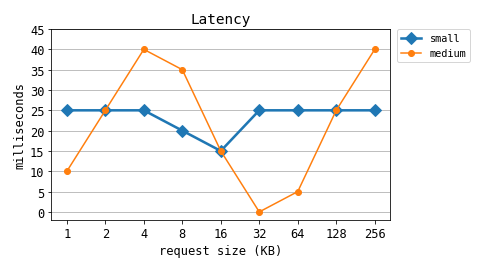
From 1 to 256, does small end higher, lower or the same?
the same
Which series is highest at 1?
small
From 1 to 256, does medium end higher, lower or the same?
higher
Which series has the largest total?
small
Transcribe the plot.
Title: Latency
x-axis: request size (KB), ticks 1 2 4 8 16 32 64 128 256
y-axis: milliseconds, ticks 0 5 10 15 20 25 30 35 40 45
Legend: small, medium
Values:
small: 25 25 25 20 15 25 25 25 25
medium: 10 25 40 35 15 0 5 25 40
